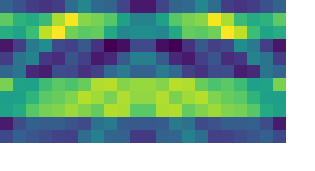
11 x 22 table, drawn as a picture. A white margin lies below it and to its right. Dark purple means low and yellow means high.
Slope: none. Mirror symmetry: left to right. Stripes: horizontal, repeating 2 times. Average level on the scale: 50%.
